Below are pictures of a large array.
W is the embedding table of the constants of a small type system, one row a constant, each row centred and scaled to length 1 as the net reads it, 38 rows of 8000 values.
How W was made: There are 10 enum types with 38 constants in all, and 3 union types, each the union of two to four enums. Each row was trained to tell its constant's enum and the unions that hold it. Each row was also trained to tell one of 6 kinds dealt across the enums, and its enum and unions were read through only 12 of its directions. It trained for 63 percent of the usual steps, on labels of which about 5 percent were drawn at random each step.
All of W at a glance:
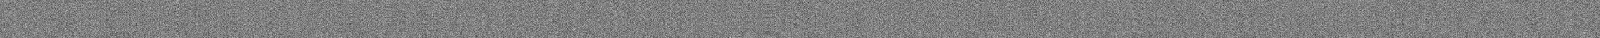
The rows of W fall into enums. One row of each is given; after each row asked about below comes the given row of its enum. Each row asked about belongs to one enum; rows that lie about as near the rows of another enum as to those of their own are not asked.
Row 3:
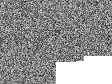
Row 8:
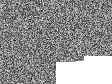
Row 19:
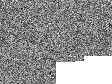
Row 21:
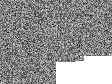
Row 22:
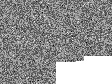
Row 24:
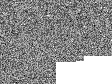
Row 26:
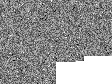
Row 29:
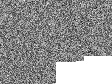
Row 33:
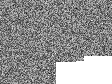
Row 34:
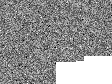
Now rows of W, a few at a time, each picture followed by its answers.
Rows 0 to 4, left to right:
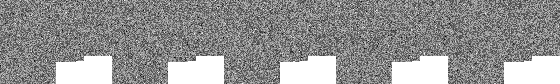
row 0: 3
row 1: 26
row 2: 19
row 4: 21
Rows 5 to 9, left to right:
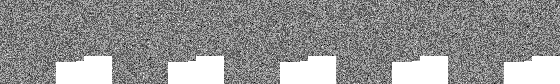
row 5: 3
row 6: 34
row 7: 21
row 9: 3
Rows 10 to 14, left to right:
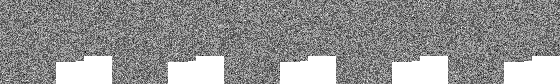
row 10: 34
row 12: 33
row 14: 19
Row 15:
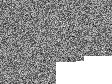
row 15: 19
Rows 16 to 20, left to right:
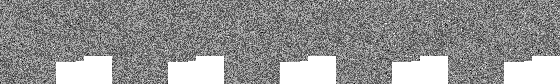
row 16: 22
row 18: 3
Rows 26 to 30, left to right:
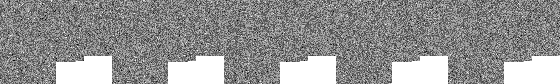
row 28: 21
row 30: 22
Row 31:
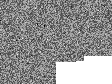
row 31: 21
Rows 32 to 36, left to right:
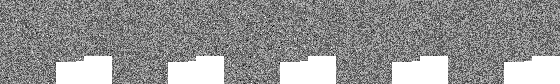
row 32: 33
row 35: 19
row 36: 8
